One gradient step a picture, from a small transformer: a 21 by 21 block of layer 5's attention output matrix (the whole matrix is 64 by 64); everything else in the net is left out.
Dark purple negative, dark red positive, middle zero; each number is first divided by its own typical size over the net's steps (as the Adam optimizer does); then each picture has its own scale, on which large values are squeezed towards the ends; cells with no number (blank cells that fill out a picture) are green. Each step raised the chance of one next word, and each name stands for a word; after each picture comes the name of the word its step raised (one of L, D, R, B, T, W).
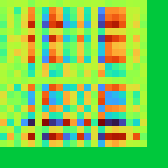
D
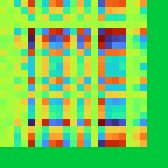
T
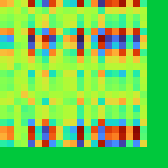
T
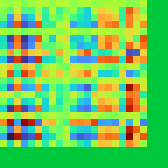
D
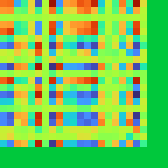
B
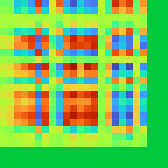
B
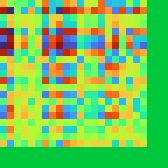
B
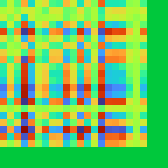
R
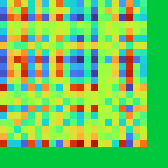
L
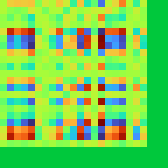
T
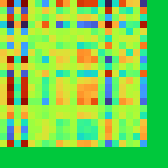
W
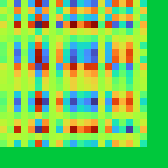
W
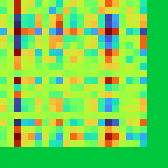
T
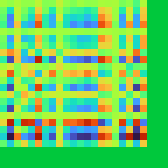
D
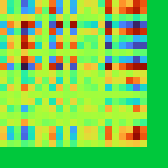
T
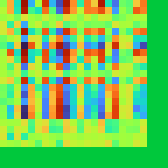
B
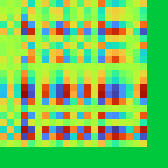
R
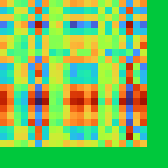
W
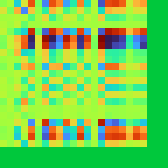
T
